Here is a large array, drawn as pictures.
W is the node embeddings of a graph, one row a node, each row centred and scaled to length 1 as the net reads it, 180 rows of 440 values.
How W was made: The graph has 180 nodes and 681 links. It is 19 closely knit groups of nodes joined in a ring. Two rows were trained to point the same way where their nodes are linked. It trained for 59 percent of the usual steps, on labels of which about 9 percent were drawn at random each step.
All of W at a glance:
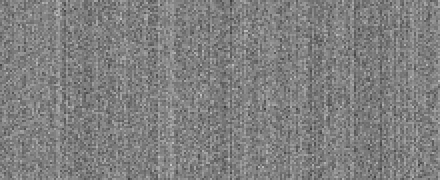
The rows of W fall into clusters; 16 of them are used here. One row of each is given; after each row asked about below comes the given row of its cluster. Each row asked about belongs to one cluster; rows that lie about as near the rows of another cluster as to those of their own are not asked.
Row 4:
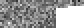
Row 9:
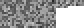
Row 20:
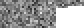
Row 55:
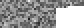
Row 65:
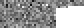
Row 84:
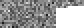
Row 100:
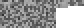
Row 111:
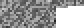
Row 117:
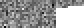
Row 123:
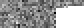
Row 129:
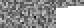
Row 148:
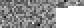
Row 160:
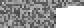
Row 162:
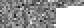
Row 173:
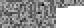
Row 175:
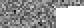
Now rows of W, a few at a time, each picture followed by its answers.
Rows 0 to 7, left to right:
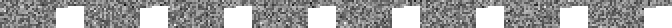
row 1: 160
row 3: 20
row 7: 175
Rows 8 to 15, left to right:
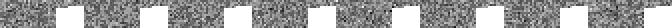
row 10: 84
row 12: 65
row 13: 129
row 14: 84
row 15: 123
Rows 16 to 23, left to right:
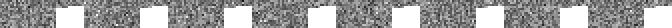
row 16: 117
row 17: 123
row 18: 117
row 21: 173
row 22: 20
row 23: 9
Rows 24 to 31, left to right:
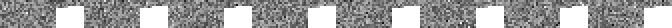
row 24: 129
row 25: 84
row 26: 55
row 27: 4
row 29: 4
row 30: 111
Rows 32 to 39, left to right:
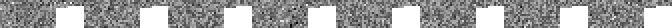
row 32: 65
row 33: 9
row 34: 148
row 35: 111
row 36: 160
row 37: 111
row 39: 100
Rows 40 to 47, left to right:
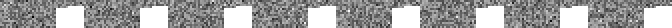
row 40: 84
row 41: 175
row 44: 160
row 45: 173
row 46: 117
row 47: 55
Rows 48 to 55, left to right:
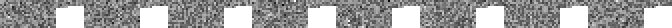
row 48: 4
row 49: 175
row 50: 84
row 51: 173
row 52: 160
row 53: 65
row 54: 160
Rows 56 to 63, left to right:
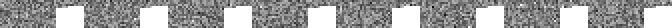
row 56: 173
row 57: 9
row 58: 175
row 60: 162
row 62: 162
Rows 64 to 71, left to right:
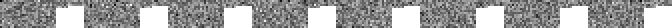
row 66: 100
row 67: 129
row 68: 20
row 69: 65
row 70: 173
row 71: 100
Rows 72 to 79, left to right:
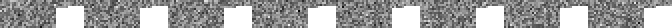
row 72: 111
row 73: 9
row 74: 111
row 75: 173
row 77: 84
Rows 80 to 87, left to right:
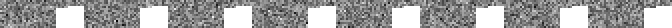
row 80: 4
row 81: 100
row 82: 9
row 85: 111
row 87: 117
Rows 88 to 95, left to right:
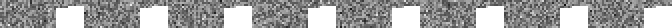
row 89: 65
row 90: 160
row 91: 55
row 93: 123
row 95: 65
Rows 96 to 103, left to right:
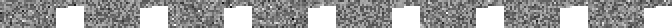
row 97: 65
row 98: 65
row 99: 4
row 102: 100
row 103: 9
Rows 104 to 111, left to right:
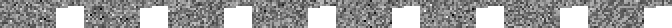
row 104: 100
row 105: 84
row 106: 123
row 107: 148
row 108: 111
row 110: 175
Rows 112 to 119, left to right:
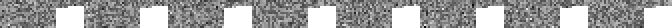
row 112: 55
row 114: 162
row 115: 148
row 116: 84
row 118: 20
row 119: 4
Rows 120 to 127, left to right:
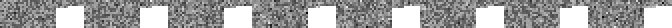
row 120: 84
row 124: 117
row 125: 65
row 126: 148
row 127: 100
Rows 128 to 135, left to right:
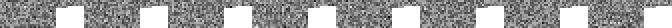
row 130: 173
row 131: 160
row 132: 160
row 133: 173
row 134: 9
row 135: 175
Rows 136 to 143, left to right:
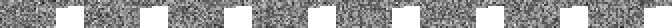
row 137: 20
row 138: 4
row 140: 162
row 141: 175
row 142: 9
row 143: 129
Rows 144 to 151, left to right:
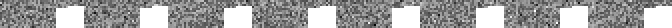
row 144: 100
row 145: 148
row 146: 55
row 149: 173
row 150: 160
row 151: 55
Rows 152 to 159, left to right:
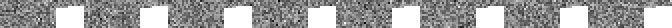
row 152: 175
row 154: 65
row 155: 117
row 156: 162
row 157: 9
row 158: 160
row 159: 100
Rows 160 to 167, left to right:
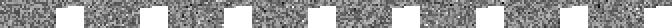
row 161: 123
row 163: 148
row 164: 111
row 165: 129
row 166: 4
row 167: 9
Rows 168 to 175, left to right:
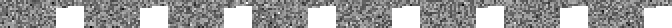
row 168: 117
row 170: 148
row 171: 20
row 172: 9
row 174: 173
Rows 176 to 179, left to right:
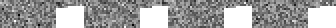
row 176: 173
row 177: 148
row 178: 123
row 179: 100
